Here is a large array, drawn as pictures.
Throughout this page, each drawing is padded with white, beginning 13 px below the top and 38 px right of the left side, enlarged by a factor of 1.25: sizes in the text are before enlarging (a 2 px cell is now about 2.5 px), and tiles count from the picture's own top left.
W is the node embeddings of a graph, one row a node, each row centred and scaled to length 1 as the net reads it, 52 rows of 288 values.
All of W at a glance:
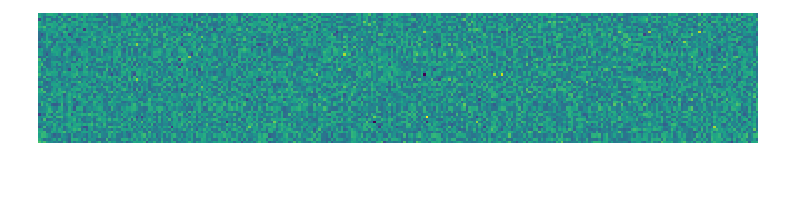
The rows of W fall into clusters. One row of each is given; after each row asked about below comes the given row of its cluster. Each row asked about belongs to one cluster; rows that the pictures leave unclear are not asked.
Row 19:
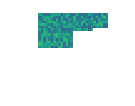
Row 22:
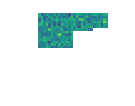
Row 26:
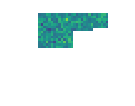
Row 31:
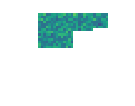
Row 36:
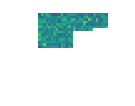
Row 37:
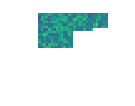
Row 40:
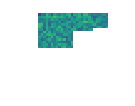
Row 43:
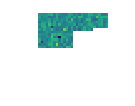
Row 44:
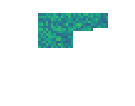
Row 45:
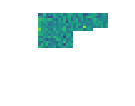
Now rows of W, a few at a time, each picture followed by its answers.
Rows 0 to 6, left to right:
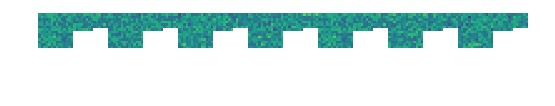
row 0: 44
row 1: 22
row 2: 37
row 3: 22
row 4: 44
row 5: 31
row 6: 37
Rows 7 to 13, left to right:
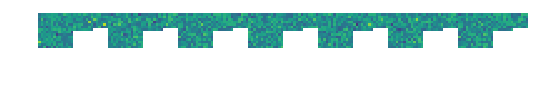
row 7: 44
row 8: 26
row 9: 40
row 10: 26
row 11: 43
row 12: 26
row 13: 40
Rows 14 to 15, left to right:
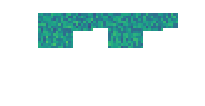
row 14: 19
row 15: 19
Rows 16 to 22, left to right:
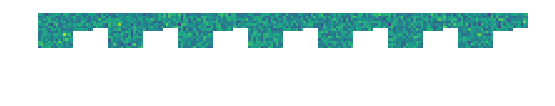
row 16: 19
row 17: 26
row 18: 45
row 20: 22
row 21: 45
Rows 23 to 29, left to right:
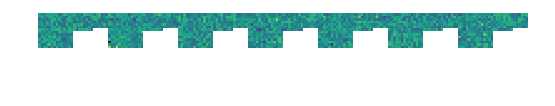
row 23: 44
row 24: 44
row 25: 45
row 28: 19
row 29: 40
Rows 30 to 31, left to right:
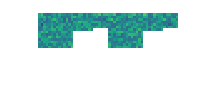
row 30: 22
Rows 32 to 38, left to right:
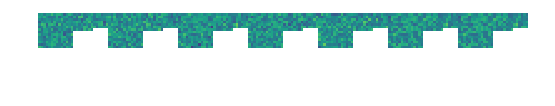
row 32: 43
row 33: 45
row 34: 37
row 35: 31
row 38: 37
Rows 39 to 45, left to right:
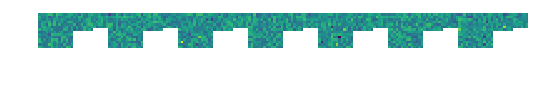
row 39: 43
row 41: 43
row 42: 45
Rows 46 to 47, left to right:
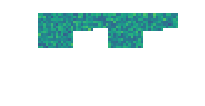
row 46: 22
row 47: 31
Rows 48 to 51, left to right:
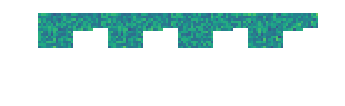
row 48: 36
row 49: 36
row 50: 22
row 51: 36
